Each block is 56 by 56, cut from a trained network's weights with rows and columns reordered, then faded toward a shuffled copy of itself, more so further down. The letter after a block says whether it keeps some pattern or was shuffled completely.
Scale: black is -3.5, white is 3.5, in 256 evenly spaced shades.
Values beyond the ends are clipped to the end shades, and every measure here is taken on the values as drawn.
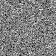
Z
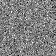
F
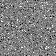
F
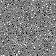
F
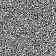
F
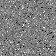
F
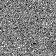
F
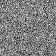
Z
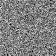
F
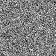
F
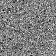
F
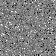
F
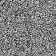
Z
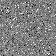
F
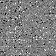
Z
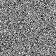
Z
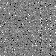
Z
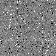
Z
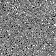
F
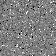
F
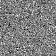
F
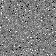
F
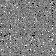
Z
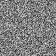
F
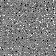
Z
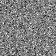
F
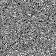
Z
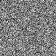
Z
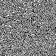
F
